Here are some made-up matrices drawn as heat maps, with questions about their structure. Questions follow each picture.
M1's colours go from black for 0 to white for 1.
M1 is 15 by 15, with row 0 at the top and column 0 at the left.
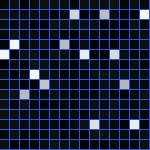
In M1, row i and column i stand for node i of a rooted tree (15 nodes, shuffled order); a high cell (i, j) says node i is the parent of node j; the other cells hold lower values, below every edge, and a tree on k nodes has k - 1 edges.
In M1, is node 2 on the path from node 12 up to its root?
no
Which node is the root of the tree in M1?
5
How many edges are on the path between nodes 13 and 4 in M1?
3
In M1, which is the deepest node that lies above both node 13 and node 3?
8
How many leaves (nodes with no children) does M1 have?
8
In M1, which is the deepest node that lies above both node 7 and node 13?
8
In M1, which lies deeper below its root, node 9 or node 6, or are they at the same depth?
the same depth
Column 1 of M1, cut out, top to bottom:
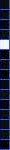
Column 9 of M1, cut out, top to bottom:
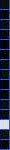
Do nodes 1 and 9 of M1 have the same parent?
no
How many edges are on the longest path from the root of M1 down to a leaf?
5
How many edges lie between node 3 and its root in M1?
5
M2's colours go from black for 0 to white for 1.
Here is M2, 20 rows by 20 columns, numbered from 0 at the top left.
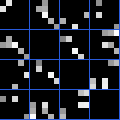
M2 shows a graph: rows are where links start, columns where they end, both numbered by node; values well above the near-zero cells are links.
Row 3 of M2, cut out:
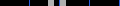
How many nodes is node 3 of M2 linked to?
2
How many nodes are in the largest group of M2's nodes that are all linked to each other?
3
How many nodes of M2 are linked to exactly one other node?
1
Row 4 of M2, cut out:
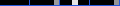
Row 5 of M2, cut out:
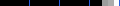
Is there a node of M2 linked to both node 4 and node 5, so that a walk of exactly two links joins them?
yes
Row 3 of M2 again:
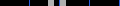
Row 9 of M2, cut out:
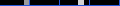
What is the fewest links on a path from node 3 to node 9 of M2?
4
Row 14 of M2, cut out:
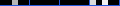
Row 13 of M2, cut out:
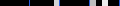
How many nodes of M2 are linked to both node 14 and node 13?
2
